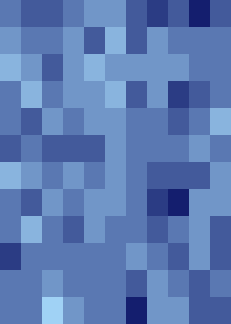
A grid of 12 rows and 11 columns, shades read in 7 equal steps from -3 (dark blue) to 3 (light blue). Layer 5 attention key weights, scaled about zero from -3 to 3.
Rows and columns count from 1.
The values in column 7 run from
-3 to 1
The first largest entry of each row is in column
5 6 1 2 11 6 1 3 2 7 3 3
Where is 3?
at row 12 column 3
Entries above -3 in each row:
10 11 11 11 11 11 11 10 11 11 11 10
